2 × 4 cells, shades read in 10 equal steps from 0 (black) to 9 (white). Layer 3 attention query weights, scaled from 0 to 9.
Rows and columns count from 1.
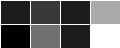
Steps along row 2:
up down up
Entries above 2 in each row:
1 2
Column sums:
1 6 2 15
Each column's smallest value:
0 2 1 6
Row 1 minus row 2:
1 -2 0 -3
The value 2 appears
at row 1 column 2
